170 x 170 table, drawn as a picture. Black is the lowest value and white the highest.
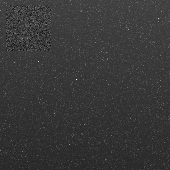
An odd patch, rougher than its surroundings, sits in the top left. Most values sit low, with a long tail of high ones. Overall the values sit about 20% of the way up the scale. No row or column stands out. The texture is fine-grained noise. There is an overall slope up to the top. There are no regular stripes.
